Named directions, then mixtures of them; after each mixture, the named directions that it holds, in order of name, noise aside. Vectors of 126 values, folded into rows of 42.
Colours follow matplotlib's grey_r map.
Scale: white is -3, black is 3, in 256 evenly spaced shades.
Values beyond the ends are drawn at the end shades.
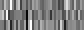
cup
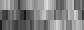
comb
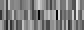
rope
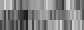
comb, cup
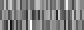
cup, rope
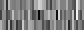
rope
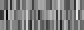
cup, rope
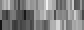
comb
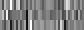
cup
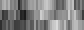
comb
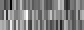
comb, cup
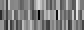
rope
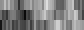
comb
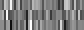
cup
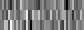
cup, rope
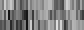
comb, cup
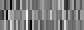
cup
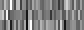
cup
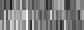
comb, cup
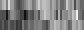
comb, rope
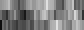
comb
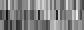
comb, rope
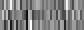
cup, rope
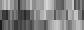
comb
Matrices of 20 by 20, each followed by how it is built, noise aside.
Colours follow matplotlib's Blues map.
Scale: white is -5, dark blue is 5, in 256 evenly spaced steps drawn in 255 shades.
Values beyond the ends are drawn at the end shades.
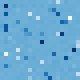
sparse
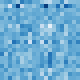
low rank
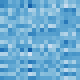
low rank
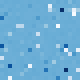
sparse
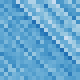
Toeplitz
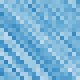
Toeplitz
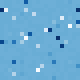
sparse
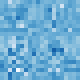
low rank
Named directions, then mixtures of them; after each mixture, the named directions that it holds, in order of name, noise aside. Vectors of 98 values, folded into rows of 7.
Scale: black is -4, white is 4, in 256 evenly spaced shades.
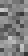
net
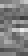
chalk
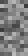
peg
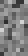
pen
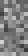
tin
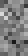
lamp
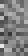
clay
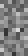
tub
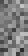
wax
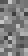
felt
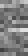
chalk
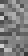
clay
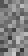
wax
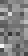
clay, lamp, net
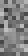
tin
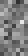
lamp, pen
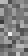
clay, felt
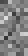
felt, lamp, wax
